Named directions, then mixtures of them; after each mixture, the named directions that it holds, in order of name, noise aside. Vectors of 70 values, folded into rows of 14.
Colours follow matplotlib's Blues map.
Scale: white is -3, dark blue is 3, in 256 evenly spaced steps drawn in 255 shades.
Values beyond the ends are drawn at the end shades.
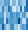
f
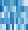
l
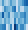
l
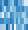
l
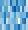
f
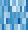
f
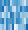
f, l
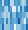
f, l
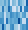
f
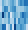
l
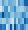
l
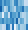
l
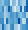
f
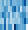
f, l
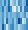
f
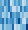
f, l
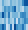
l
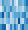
f, l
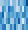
f, l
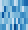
l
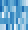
l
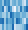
f, l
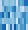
l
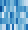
l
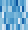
f, l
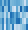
f, l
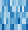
f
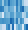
l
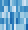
f, l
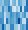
f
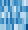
f, l
